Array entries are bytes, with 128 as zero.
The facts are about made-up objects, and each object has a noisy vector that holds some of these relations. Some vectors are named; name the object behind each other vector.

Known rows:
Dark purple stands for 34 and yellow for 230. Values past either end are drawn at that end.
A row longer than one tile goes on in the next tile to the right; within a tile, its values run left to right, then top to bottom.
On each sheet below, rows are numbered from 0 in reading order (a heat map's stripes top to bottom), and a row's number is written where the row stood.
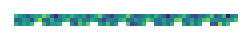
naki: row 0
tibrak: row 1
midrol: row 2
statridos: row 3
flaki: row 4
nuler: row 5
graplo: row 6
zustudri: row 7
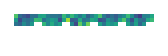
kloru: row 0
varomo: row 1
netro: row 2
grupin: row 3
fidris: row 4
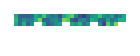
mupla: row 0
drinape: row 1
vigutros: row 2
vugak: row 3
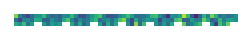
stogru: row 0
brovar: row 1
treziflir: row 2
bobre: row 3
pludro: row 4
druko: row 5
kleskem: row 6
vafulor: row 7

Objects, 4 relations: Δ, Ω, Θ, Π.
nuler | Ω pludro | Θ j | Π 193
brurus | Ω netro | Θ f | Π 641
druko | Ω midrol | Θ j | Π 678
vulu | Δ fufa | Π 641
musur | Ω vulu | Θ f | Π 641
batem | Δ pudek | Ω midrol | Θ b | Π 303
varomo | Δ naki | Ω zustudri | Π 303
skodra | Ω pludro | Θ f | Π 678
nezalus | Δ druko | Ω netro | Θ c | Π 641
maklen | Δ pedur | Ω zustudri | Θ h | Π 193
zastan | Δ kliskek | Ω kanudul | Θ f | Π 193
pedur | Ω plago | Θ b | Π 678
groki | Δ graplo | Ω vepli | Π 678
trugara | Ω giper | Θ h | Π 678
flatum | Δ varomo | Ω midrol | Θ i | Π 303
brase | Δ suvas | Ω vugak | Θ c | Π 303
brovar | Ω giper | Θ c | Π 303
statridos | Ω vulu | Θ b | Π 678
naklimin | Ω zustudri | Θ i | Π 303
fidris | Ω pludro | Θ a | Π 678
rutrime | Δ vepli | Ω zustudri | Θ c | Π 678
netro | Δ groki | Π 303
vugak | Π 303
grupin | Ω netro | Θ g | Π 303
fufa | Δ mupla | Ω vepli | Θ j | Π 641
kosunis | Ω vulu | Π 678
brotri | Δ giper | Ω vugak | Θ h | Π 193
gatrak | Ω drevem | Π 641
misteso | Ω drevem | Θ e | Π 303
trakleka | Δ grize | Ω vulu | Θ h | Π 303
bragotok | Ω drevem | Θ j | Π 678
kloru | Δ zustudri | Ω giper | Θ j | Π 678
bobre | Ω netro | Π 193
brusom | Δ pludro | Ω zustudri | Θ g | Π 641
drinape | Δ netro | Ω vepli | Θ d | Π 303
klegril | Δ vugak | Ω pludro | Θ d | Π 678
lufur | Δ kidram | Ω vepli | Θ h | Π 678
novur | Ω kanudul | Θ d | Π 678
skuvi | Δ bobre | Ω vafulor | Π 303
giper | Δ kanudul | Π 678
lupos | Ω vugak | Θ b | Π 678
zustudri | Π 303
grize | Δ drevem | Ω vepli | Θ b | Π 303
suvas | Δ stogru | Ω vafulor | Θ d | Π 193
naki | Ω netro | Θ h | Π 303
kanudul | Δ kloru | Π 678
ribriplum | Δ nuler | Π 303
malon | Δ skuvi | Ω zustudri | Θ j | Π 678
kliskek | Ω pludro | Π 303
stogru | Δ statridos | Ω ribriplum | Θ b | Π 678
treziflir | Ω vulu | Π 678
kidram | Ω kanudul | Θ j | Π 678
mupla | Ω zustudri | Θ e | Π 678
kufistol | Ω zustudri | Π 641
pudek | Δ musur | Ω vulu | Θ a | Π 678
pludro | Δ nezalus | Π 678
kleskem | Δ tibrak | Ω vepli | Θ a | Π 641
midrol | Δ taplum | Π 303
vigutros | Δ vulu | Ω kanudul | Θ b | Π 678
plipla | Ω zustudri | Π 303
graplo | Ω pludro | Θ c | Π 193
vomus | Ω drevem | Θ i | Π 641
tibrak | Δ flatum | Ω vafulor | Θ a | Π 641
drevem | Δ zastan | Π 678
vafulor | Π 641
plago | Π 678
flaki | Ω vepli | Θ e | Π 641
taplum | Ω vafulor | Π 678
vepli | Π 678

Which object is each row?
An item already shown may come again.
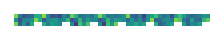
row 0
groki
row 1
brusom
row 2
vulu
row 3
vafulor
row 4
naklimin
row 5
drinape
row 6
misteso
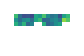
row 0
rutrime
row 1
drinape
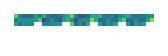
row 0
kufistol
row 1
trakleka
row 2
groki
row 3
skuvi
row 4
kliskek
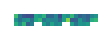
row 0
rutrime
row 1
plipla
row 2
brase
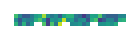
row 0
taplum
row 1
vepli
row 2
malon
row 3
batem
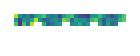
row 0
vepli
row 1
drinape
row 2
maklen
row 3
novur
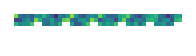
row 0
grize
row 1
nuler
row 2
fufa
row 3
flatum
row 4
trugara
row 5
malon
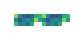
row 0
lufur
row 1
lufur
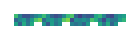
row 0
bobre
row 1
suvas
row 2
brotri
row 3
skodra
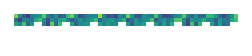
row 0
statridos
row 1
kanudul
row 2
gatrak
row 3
brusom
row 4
musur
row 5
zastan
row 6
giper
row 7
klegril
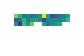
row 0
vafulor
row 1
vomus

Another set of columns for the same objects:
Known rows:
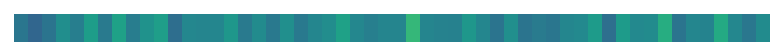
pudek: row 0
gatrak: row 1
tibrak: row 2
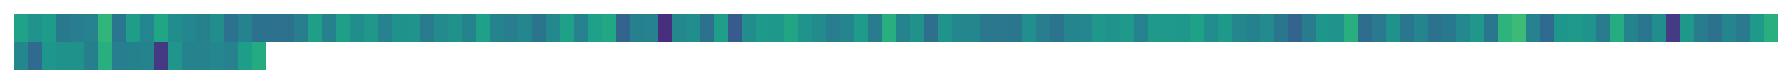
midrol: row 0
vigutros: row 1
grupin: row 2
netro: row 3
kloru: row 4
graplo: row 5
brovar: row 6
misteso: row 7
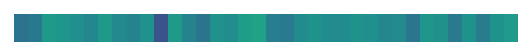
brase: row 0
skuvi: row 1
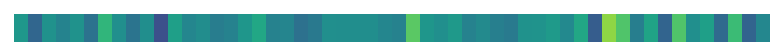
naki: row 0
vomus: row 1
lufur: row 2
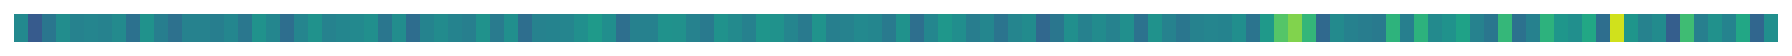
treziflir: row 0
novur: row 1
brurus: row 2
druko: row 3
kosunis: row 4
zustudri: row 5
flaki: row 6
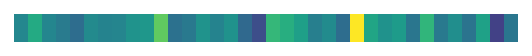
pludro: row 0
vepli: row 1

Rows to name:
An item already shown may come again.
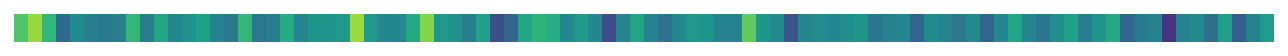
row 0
zustudri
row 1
fufa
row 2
plipla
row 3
kliskek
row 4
grupin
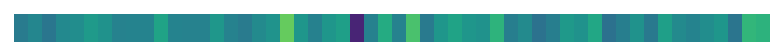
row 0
gatrak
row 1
kufistol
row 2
bobre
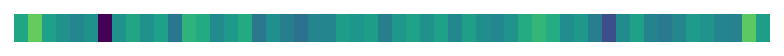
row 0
malon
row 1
kloru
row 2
plipla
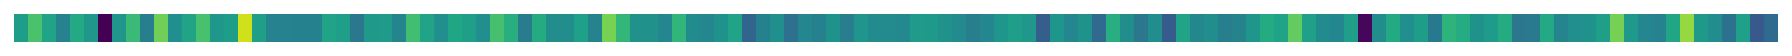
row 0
maklen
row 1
brotri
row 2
kleskem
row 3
trakleka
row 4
naki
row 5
malon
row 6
fufa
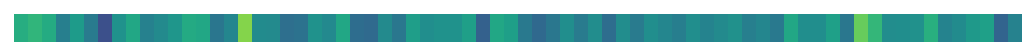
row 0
naklimin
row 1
nuler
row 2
klegril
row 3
kleskem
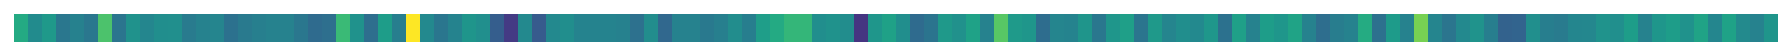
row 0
vugak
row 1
vulu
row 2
skodra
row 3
varomo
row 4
trugara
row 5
vafulor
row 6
kloru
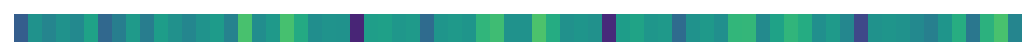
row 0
suvas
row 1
rutrime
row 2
rutrime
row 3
mupla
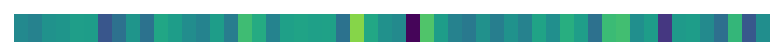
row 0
zastan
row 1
drinape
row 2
groki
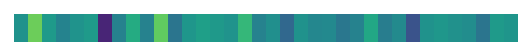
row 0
kufistol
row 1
flatum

